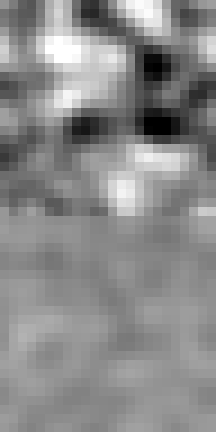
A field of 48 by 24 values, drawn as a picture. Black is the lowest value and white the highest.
The top right is the ninth with the lowest average. The texture is blotchy. There are no lone odd cells. The bottom part is calmer, past a seam about 50% of the way down. The halves do not mirror each other.
